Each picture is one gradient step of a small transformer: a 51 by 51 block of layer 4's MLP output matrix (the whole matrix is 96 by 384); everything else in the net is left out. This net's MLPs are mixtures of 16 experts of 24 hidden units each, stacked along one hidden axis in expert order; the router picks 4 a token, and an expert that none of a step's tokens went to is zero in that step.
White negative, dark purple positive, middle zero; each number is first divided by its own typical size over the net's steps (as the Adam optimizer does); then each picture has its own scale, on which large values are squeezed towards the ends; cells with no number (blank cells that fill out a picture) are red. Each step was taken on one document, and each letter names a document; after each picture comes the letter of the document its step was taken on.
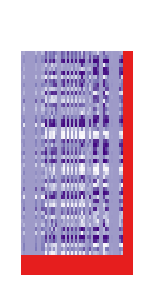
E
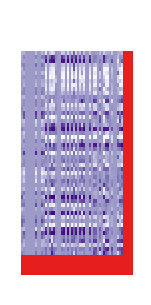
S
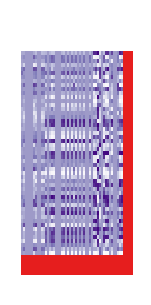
S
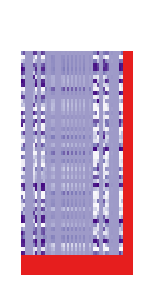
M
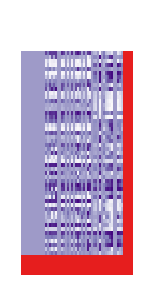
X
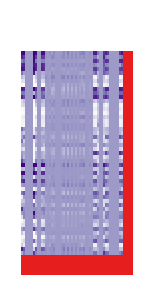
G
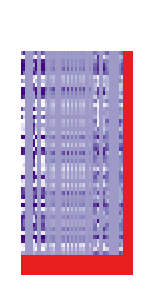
M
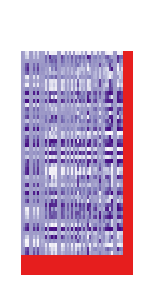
X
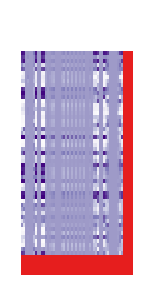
G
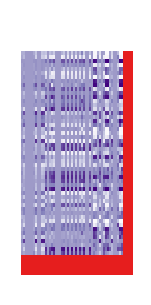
S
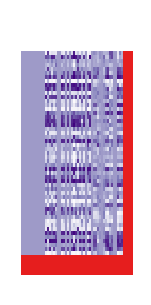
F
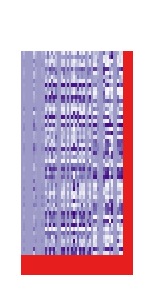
F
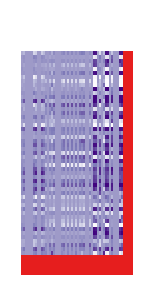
S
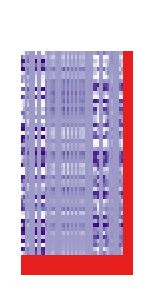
G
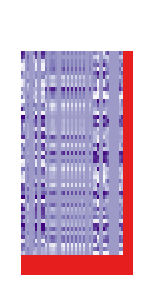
G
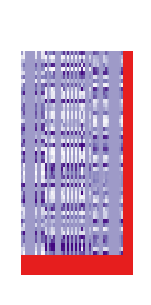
E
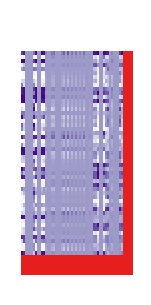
M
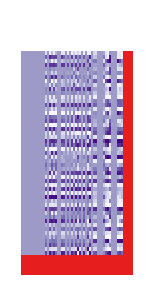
F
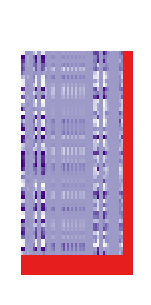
G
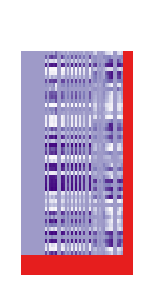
X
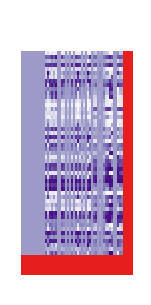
X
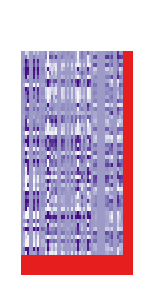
X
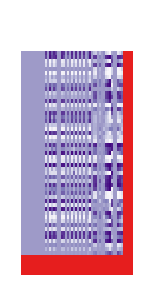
X
